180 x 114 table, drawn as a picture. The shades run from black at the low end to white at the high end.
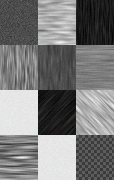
The table splits into 4 rows of 3 panels. Panel 1,1: low, fine-grained, faint in contrast. Panel 1,2: high, streaked across. Panel 1,3: very low, streaked downward, faint in contrast. Panel 2,1: middling, streaked downward. Panel 2,2: low, streaked downward, faint in contrast. Panel 2,3: middling, streaked across, faint in contrast. Panel 3,1: very high, flat. Panel 3,2: very low, slanting up to the right, faint in contrast. Panel 3,3: high, slanting down to the right. Panel 4,1: middling, streaked across, strong in contrast. Panel 4,2: very high, flat. Panel 4,3: low, checkered.
